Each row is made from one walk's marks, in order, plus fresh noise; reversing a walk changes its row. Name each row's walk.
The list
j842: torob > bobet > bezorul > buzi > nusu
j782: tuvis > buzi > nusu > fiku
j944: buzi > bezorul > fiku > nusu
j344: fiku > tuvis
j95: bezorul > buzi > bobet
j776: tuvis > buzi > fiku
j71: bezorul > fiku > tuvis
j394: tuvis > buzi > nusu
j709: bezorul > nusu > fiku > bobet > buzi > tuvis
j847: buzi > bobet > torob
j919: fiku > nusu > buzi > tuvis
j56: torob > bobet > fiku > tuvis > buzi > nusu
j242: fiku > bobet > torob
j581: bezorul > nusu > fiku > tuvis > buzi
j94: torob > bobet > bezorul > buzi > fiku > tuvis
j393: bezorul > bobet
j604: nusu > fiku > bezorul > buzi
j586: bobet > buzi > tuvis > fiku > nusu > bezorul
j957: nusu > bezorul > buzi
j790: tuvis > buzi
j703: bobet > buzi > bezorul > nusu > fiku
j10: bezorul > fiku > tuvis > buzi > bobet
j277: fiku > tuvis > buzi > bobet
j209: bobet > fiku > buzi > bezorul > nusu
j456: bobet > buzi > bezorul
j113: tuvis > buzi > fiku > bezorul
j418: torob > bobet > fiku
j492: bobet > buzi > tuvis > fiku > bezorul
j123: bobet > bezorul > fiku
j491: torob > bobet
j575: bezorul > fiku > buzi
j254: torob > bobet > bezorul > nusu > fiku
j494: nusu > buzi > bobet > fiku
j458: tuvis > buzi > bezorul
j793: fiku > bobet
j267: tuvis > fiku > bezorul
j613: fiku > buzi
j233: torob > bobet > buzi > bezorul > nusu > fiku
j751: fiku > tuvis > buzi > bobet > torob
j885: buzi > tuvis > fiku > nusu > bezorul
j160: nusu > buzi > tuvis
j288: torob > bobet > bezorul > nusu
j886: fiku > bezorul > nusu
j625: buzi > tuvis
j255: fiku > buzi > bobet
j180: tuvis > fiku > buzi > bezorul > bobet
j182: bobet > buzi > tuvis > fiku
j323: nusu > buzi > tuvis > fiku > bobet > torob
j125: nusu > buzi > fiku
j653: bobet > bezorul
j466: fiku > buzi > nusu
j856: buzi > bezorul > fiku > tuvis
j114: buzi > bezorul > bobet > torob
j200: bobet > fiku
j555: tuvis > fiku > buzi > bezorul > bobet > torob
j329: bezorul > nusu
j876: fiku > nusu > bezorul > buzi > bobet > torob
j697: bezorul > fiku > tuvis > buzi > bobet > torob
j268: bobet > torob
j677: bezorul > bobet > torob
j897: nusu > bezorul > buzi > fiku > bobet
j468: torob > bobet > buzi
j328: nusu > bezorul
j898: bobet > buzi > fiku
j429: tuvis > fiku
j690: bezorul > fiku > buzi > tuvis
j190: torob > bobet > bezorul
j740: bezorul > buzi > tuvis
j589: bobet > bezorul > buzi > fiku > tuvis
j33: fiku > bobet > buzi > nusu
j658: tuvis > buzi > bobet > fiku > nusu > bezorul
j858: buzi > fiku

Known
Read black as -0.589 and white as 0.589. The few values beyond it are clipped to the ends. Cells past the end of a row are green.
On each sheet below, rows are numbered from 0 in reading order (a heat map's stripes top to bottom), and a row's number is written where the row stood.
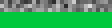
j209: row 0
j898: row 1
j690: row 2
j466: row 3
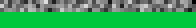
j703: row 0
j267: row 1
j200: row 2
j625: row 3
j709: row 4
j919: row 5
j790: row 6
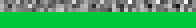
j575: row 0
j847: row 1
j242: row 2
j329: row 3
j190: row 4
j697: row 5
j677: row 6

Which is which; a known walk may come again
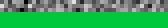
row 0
j394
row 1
j847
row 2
j267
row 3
j604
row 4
j898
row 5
j95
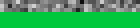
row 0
j581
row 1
j613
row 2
j113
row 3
j876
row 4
j209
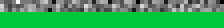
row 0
j233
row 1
j429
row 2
j328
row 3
j323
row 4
j776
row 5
j885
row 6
j123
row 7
j182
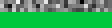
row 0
j677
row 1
j71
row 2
j658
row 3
j114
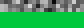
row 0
j751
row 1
j458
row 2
j268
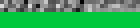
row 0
j625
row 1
j740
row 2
j790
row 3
j793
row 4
j255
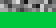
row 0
j555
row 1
j393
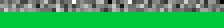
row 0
j200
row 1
j709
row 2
j254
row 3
j180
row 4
j697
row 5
j703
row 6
j329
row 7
j586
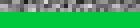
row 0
j277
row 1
j242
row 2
j589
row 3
j466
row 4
j33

